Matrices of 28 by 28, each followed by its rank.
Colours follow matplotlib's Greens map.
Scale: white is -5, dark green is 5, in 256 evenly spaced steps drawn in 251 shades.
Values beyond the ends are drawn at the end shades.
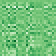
three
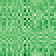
three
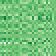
three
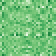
five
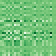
two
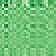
two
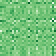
three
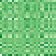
two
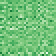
five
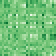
three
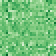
five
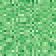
five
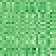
three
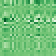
two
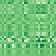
two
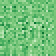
five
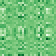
three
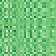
two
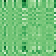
two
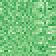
five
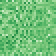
five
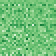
five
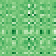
two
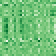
three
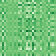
two
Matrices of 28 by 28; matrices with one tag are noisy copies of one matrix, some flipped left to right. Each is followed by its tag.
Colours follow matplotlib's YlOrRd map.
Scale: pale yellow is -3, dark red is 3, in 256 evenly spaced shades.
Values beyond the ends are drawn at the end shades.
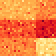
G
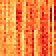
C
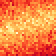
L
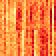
C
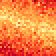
L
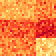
G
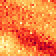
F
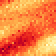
F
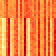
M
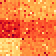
G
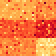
G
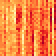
C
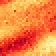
F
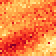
F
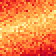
L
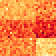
G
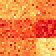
G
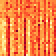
M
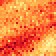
F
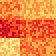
G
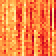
C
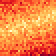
L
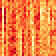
C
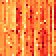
C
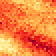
F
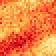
F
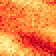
F
